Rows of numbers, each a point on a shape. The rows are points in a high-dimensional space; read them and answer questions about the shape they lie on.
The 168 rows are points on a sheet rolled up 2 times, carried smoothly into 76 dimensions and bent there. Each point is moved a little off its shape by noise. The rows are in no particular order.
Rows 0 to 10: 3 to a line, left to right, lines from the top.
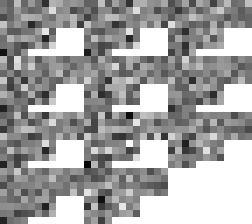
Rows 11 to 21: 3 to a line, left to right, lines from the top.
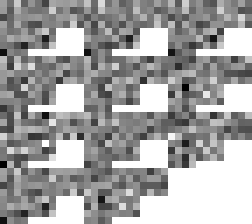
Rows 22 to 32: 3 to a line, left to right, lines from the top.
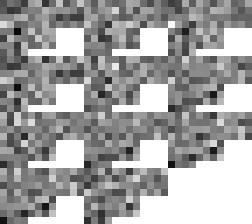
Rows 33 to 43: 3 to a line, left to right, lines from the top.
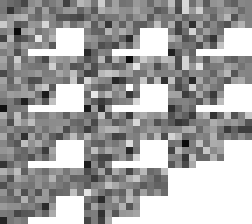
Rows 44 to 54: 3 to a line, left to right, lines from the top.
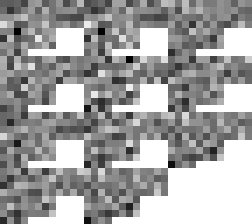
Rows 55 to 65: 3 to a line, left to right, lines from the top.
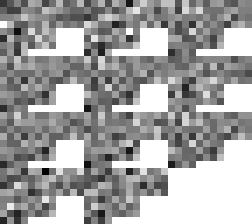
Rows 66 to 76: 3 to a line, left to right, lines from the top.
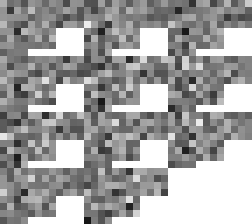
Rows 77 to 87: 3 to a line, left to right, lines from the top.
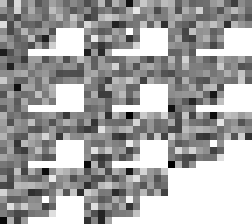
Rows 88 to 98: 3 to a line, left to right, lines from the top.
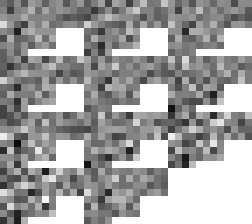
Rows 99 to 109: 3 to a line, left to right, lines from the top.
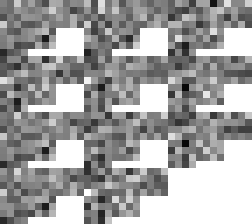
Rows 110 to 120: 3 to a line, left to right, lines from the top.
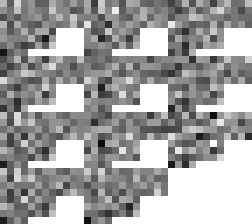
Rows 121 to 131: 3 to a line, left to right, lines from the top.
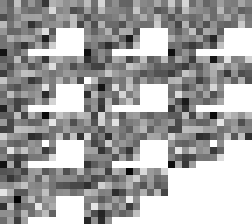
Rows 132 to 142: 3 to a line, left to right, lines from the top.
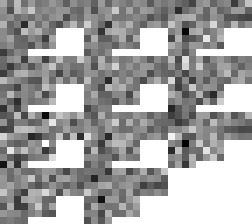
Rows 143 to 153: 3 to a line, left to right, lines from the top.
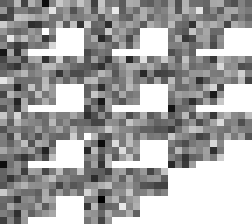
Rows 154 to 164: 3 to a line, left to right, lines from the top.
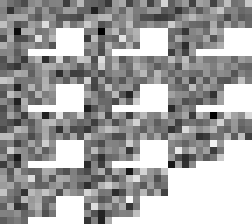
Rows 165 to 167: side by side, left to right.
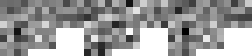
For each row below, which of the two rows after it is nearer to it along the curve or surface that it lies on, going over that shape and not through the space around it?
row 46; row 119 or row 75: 75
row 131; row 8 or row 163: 8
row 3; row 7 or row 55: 55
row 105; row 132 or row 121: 132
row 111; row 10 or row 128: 128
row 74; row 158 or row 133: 158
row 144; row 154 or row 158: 158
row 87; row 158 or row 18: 158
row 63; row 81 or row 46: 81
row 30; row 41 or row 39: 39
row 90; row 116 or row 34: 34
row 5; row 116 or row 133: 133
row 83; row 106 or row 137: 137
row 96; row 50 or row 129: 129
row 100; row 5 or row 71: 71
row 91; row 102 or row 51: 51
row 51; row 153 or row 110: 110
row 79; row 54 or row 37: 54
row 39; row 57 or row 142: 142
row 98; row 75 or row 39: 75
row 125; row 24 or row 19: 19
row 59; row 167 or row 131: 167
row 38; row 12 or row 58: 12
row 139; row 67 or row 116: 67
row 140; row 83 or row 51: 83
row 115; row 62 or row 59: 62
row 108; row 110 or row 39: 39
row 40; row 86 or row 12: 12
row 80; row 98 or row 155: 98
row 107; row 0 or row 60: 60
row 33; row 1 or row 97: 97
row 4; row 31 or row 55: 55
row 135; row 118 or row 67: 67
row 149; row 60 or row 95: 95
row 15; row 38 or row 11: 38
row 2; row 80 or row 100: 80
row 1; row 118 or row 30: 30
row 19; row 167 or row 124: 167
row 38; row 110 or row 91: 110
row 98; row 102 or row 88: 88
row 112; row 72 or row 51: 51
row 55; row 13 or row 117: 117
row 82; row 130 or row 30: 30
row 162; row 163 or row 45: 45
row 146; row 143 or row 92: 143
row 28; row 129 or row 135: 135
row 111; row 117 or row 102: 117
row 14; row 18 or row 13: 13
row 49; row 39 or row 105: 39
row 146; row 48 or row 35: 48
